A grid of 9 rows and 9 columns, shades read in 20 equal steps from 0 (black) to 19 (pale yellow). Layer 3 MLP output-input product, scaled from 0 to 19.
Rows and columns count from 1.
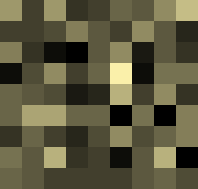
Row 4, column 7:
1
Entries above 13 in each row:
1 0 0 1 1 0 0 2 0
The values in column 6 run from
0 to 19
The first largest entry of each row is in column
9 7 6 6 6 2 6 3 1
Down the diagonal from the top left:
12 5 1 5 3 0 6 14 6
